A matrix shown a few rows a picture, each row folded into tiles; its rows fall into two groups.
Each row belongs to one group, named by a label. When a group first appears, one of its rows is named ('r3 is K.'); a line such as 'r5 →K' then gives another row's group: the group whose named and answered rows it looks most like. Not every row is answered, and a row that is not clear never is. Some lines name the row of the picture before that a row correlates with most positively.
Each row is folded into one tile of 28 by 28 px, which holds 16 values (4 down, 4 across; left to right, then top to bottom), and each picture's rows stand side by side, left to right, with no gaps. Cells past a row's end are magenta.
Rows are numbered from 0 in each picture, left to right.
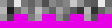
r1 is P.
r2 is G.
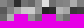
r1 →G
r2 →G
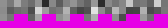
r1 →P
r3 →P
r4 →G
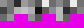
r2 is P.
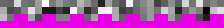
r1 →G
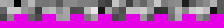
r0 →P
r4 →P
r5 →G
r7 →G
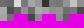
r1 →P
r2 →G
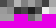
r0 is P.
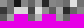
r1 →P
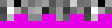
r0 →P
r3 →P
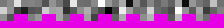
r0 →G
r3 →G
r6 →P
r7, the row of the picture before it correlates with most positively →2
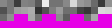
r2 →G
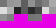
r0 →G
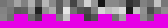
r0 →G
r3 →P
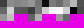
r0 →P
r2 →G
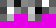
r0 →P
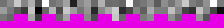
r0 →G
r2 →P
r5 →P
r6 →G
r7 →G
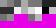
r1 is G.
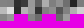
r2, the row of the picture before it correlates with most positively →0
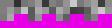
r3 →P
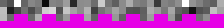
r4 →G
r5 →P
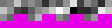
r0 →G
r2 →G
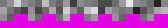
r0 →G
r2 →P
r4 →G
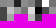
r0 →P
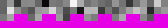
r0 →P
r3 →G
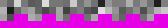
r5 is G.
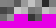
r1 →P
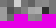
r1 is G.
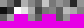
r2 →P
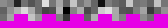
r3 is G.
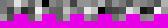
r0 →G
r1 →P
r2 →P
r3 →G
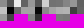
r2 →G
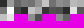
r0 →P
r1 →G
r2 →G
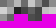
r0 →G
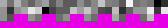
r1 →G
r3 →G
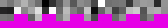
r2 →P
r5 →P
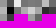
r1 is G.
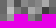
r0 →P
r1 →G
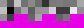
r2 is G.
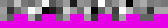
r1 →G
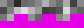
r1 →G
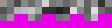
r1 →G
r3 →P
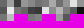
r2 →G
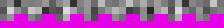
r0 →P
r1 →G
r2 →P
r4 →G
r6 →P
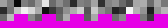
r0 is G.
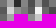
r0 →P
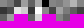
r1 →P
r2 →G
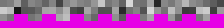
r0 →G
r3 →G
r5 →P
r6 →G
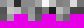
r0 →P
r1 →G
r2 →G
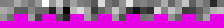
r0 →G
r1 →G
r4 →G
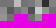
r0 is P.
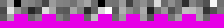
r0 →P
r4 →P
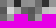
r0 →P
